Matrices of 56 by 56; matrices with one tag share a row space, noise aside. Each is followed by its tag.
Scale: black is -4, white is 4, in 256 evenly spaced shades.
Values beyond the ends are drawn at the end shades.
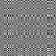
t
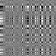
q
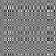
t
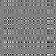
t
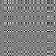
t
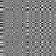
q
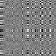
q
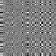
q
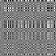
t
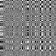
q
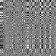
q
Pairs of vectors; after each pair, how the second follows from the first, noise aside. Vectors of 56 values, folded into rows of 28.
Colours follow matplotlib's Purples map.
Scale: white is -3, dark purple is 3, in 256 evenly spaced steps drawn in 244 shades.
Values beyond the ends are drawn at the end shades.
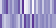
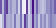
sign-scrambled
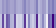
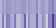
shrunk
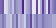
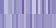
shrunk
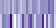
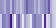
sign-scrambled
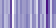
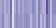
shrunk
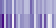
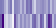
sign-scrambled
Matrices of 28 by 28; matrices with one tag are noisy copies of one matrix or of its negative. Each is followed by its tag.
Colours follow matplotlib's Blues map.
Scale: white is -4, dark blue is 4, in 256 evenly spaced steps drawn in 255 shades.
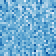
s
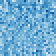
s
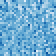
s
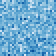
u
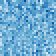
s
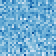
u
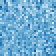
s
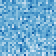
u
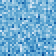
u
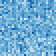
u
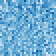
s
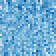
s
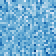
s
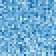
u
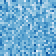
s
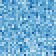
u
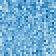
s
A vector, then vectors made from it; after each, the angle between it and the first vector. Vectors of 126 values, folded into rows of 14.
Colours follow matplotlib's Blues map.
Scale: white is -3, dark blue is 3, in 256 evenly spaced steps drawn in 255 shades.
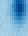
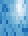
nearly opposite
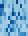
orthogonal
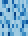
orthogonal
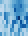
partly aligned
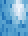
nearly opposite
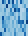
orthogonal
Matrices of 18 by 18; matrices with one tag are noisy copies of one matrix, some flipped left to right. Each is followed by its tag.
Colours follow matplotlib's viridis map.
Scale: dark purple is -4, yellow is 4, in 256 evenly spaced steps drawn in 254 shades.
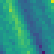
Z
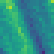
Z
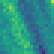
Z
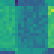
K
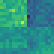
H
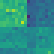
H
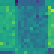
K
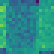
K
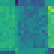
K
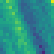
Z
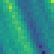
Z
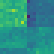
H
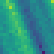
Z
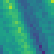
Z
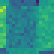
K
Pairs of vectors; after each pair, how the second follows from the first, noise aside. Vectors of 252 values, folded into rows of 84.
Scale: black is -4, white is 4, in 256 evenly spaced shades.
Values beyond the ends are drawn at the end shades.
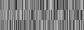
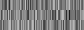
wrapped around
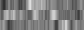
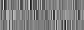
sign-scrambled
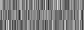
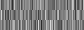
wrapped around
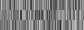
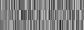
sign-scrambled
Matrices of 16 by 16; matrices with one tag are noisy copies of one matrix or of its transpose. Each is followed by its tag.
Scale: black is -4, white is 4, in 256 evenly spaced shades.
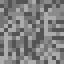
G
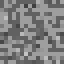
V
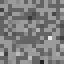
V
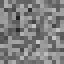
V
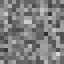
V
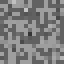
V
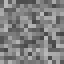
V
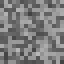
V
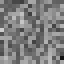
G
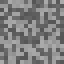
V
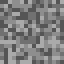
V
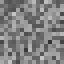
G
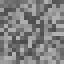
G
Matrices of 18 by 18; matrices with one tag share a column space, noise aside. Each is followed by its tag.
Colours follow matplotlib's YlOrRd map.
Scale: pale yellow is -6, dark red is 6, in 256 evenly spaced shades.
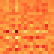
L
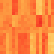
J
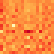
L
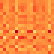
L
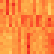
J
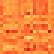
L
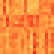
J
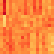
J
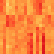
J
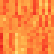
J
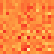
L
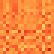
L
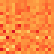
L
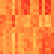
J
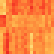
J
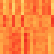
J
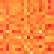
L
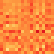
L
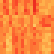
J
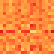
L
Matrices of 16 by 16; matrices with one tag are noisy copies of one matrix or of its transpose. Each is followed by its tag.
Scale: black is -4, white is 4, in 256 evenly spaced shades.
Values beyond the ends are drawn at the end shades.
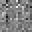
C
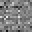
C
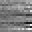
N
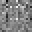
C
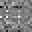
C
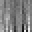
N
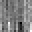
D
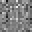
C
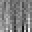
N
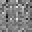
C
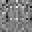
C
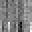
D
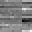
D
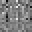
C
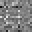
C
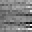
N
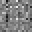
C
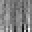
N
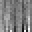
N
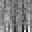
N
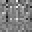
C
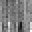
D
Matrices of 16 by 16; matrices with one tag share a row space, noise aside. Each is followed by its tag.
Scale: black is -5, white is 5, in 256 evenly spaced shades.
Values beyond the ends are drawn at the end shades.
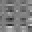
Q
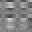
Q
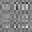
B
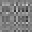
B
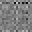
B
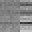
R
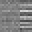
R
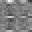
Q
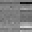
R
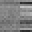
R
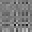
B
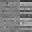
R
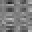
Q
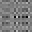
B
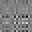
B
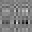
B
